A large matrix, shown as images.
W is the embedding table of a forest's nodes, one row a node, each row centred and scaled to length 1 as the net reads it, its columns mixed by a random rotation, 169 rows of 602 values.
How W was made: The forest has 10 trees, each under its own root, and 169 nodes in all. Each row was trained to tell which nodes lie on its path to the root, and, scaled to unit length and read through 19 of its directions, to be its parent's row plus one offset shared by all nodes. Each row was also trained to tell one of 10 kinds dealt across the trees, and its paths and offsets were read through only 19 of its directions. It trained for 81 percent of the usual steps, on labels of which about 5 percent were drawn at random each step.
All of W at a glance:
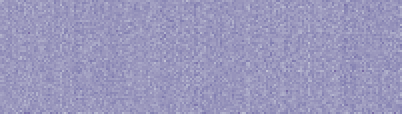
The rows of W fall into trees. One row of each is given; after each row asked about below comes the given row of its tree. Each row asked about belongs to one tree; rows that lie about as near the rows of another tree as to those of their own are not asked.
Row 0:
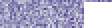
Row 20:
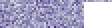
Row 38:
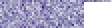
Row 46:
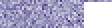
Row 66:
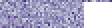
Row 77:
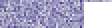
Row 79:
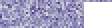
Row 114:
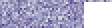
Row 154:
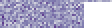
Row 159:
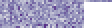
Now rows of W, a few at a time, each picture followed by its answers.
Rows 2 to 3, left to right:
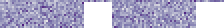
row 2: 38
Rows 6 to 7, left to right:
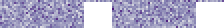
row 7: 20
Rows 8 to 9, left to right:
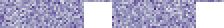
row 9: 79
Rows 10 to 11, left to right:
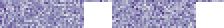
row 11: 20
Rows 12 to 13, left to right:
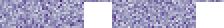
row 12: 66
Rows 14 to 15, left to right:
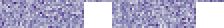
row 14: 154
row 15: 0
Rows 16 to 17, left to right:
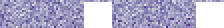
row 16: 79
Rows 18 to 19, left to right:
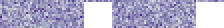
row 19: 159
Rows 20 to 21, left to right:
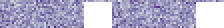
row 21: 20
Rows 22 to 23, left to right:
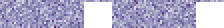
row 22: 0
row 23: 114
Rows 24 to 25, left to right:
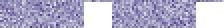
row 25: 38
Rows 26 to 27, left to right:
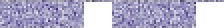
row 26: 0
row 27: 0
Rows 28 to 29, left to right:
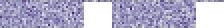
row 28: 79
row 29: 79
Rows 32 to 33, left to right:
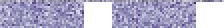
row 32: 0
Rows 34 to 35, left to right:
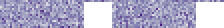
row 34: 38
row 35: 46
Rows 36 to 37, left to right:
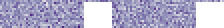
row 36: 79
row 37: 79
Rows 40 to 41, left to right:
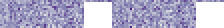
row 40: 0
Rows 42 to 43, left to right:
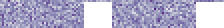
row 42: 154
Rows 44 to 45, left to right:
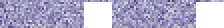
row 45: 114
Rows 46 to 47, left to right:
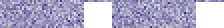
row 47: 79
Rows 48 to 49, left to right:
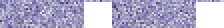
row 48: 0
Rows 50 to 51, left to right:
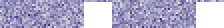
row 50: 159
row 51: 114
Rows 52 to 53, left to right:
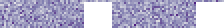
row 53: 38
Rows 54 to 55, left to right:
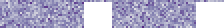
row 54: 20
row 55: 114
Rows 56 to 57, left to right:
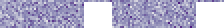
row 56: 46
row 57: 0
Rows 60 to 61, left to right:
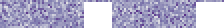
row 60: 79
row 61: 38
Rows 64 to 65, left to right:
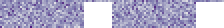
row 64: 114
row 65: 38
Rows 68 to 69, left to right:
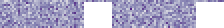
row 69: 79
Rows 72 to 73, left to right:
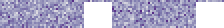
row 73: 20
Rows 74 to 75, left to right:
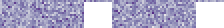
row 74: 46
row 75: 20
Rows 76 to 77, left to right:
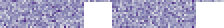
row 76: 159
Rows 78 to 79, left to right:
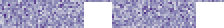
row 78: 0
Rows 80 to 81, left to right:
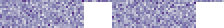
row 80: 79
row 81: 79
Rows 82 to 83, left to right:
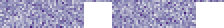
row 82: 46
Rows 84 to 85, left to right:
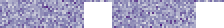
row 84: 20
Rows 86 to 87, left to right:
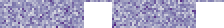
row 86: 38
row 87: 77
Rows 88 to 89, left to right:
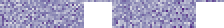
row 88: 154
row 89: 46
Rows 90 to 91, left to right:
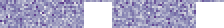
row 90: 0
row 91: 0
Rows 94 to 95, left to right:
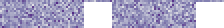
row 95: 66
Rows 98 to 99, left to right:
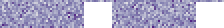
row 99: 77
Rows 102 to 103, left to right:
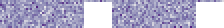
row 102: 0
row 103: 114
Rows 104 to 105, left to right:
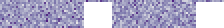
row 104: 79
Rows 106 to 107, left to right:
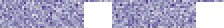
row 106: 114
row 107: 0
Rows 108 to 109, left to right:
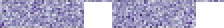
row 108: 77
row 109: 159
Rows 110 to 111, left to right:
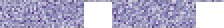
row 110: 114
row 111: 0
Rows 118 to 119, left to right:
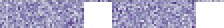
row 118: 77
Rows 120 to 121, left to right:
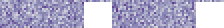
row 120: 114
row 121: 66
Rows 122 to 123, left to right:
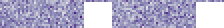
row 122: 79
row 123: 79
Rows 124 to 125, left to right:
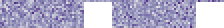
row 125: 0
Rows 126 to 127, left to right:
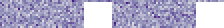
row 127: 154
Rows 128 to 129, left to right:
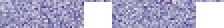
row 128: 38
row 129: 79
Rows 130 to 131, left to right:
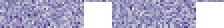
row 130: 159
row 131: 79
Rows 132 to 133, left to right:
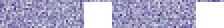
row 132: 66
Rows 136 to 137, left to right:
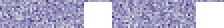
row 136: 114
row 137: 79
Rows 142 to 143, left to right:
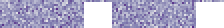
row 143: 66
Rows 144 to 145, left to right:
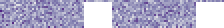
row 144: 20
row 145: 159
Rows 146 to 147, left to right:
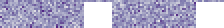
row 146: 38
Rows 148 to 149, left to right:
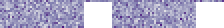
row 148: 66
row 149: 66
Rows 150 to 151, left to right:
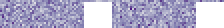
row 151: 66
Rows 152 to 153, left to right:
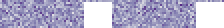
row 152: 20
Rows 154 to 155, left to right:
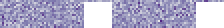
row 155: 46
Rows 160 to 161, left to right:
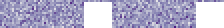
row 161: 66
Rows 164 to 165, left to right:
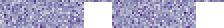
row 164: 0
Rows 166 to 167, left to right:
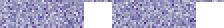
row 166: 46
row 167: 77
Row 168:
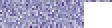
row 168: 0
